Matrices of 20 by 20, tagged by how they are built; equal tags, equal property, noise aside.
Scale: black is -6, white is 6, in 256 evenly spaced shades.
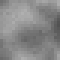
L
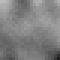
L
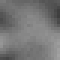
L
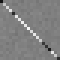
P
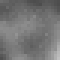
L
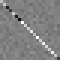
P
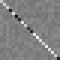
P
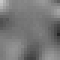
L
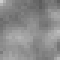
L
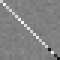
P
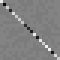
P
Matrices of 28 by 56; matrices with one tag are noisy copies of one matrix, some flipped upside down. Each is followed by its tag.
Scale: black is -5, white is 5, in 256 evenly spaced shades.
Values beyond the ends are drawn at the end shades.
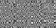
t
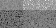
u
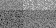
u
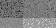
u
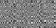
t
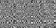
t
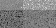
u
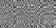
t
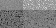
u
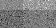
u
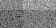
u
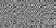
t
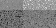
u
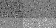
u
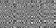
t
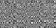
t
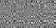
t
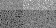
u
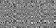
t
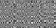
t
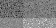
u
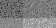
u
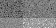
u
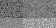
u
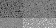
u
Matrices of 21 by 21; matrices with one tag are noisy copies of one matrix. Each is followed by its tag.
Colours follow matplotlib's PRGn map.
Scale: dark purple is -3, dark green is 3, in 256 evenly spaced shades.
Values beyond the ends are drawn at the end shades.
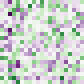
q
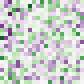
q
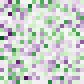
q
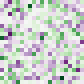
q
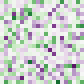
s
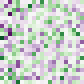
q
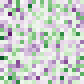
q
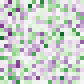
q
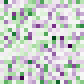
s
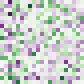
q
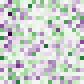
q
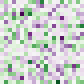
s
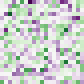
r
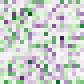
s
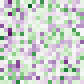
q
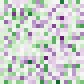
s
